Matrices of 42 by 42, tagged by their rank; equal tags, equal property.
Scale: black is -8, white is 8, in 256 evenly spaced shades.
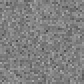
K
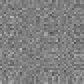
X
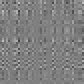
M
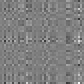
M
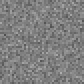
K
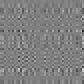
M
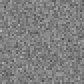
K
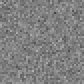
K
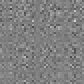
X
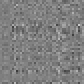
X
